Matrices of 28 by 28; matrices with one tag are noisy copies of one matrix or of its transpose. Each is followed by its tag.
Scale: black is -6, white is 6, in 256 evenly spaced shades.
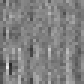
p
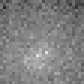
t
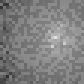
t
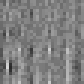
p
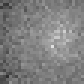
t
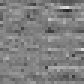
p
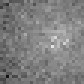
t
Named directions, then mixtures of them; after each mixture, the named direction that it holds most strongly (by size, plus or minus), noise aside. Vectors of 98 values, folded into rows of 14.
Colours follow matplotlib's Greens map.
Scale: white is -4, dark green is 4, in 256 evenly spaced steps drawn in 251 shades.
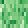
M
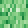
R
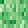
M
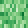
R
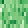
M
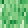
M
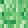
M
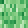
M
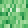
R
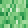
R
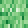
R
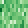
M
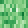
R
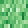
R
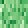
M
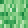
R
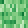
M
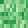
R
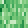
M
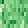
M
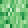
R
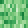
R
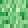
R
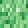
R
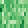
M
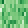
M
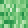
R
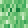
R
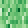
R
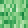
R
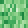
R
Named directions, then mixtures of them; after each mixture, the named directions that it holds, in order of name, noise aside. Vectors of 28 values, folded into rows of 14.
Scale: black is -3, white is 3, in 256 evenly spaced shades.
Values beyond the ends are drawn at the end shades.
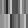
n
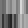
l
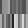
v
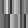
n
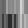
l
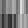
l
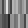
l, n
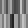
n, v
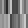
n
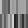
v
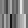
l, n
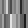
l, n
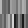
v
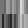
l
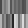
v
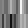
l, n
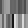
v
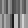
n, v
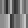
n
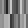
n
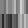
l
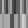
n, v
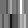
l, n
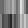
l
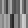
n, v
